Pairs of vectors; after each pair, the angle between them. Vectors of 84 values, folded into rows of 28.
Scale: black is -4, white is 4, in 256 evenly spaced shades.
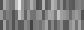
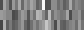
partly aligned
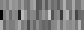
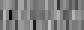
orthogonal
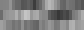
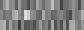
partly aligned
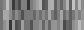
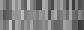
nearly opposite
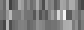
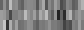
nearly opposite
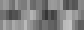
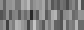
orthogonal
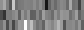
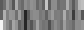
partly opposed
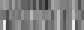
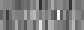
partly aligned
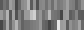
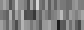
nearly opposite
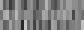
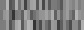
partly aligned
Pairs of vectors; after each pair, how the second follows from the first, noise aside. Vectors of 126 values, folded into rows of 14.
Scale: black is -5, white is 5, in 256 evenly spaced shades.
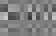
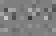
partly zeroed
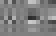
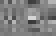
negated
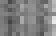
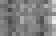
copied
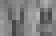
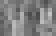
negated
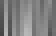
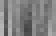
negated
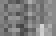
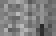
negated
